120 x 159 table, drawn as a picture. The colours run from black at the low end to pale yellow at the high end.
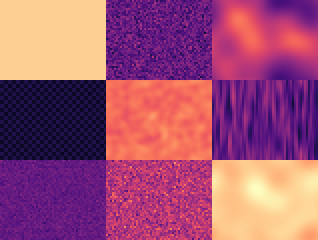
It is made of 3 by 3 panels. Panel 1,1: very high, flat. Panel 1,2: low, fine-grained. Panel 1,3: middling, smooth, strong in contrast. Panel 2,1: very low, checkered, faint in contrast. Panel 2,2: high, blotchy, faint in contrast. Panel 2,3: low, streaked downward. Panel 3,1: low, fine-grained, faint in contrast. Panel 3,2: middling, fine-grained. Panel 3,3: very high, smooth, faint in contrast.
